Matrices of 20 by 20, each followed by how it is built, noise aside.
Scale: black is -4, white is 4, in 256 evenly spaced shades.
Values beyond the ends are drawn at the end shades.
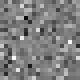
noise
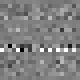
uneven rows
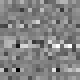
uneven rows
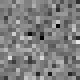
noise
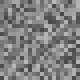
noise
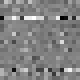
uneven rows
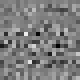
uneven rows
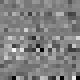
uneven rows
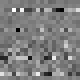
uneven rows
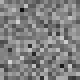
noise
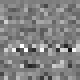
uneven rows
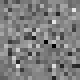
noise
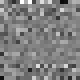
uneven rows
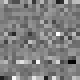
uneven rows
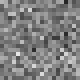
noise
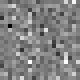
noise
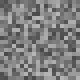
noise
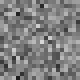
noise
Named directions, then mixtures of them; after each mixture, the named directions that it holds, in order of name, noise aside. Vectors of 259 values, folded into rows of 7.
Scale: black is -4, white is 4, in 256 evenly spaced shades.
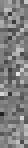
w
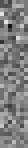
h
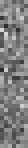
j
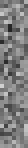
h, j, w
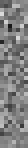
h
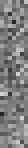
w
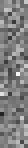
w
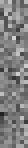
h, j, w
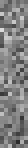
j, w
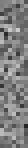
h, j, w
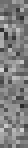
j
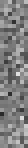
w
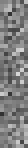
w
